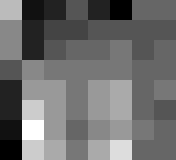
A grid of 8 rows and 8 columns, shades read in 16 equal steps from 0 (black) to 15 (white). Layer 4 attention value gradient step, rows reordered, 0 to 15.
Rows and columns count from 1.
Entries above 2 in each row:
4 7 7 8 7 7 7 7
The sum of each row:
33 38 45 53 59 60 61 64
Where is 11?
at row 1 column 1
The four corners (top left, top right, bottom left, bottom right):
11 6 0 6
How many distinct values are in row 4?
4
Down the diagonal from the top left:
11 2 5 7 9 10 7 6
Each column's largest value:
11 15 10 7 10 13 7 7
